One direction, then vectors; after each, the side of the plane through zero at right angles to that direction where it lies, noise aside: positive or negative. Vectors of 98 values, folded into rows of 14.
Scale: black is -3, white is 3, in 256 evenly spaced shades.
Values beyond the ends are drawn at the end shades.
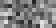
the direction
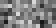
negative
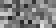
positive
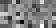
positive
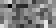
positive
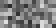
positive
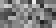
negative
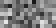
positive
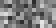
positive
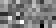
negative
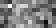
negative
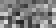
positive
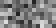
positive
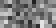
positive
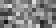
negative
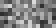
negative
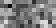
positive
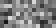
negative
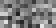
positive
